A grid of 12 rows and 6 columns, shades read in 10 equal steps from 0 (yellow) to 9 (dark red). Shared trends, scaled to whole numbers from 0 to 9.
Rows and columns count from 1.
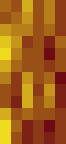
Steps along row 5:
up up same up down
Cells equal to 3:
5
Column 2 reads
6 5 4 3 4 5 7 7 8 6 5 6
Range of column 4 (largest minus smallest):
1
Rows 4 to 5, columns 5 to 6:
8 5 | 9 6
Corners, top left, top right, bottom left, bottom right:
5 7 0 7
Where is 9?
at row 5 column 5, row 7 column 6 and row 11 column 5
